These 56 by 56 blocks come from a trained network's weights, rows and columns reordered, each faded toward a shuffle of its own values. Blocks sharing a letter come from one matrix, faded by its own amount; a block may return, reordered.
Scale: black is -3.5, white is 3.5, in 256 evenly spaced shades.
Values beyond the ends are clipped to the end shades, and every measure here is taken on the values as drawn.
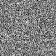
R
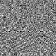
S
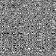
S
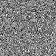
R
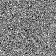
R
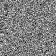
R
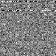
S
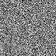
R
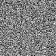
R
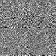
S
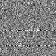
S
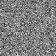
R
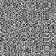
S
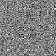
S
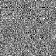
S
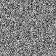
R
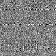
S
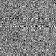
S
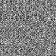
S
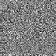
S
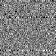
S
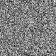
R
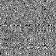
S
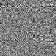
S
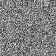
R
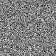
R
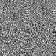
S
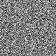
R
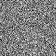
R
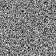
R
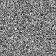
R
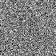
R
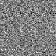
S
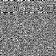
S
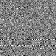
S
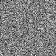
R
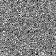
R
